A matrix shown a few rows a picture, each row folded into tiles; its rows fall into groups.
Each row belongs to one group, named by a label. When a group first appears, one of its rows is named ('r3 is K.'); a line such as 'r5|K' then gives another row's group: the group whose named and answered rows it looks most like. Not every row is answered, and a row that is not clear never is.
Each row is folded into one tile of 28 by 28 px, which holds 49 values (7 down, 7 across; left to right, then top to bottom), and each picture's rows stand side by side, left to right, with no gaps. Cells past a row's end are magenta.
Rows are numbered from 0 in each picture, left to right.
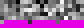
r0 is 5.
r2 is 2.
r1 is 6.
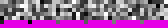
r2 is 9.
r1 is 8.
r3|9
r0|8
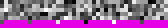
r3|2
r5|8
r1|6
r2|5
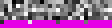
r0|8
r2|8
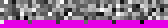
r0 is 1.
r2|2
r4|9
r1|6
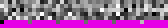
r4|2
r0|2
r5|6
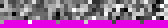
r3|1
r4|9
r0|6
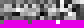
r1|6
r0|6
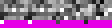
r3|6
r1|5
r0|5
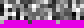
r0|9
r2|1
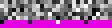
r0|2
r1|9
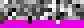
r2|5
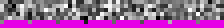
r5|9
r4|2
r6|1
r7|9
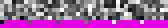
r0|8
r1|9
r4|5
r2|6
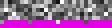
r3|6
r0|5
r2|1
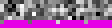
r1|2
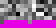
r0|6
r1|9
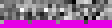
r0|1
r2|5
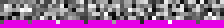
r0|6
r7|1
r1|8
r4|2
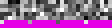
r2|6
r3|1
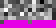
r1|9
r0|6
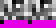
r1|8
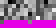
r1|2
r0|8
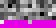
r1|6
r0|5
